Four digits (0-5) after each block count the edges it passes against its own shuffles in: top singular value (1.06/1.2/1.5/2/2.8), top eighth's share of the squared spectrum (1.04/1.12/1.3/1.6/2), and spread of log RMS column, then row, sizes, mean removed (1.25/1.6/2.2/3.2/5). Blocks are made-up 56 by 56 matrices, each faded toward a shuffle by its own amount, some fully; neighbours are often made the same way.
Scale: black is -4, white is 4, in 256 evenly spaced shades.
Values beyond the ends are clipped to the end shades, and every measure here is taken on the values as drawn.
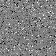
1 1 0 0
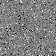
1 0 0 0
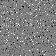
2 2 0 0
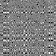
5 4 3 3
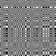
5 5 4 4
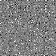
3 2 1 1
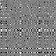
5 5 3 3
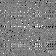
4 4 1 2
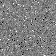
0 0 0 0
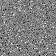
0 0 0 0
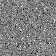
1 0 0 1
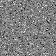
0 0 0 0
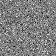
0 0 0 1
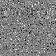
2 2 0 1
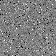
0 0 0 0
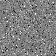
0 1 0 0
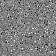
2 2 0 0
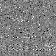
3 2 0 1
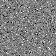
0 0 0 0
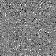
3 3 1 1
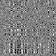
4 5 3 3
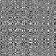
4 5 3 3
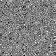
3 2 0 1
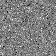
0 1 0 0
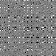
4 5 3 3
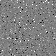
1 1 0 0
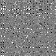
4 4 2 2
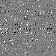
3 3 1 2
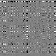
4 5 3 3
